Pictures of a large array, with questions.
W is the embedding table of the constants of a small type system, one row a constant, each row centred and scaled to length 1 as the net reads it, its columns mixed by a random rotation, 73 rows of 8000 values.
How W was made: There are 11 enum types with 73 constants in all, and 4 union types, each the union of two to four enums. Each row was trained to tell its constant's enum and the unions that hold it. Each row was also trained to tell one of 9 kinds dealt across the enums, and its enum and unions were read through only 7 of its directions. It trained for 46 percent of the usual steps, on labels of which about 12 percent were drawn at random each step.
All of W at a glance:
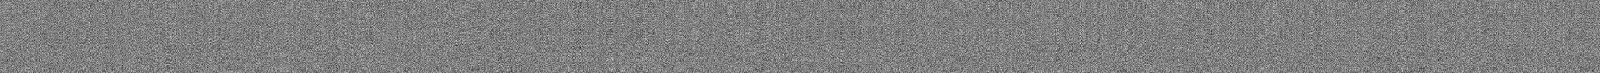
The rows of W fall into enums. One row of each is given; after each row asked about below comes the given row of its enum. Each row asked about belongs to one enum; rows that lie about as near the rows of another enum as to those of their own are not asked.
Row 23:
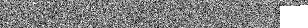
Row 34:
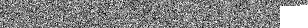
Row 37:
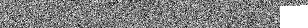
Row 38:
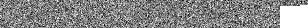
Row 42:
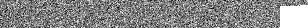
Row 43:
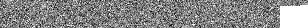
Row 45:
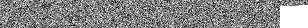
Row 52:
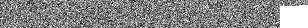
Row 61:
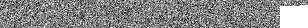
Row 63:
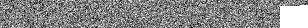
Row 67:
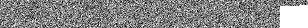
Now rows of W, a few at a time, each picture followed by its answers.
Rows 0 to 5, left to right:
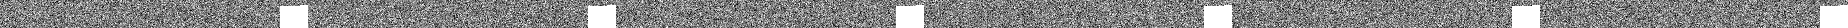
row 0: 37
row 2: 52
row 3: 34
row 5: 52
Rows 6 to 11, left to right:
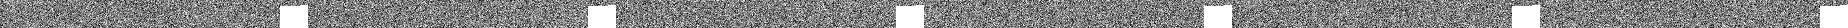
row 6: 43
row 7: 42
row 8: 52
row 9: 61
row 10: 38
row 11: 43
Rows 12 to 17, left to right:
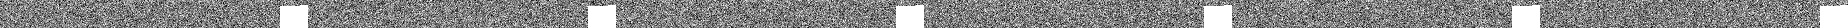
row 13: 38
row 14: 61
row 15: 45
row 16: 63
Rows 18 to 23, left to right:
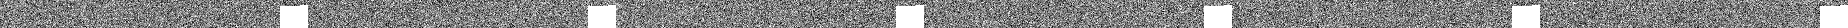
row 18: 38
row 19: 34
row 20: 45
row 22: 38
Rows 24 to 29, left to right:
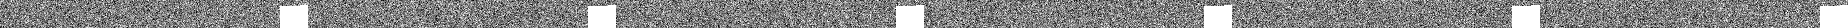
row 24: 34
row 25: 45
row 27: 38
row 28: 61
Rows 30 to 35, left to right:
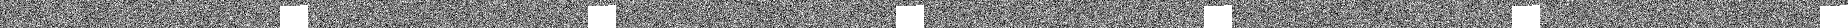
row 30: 52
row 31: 37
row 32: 43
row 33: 42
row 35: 45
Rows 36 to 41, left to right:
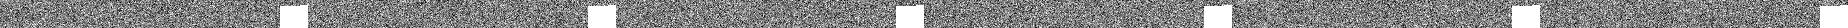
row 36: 43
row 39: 42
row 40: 43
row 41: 61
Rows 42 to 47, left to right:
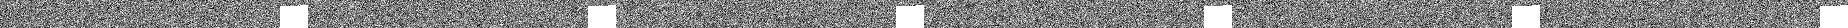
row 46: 63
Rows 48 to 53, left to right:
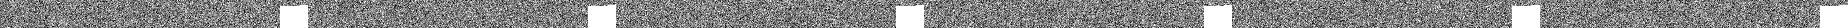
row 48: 52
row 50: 61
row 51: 61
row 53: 45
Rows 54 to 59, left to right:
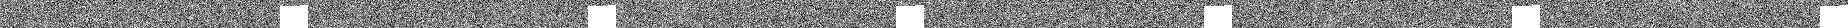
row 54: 37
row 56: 61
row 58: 38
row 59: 63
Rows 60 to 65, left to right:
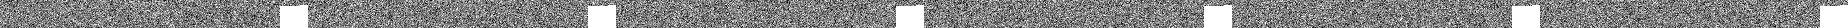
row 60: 45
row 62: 42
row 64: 37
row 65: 52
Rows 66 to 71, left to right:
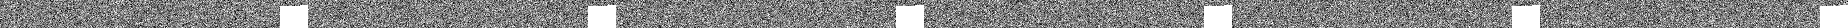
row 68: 45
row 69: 67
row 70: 38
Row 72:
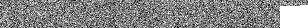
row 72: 37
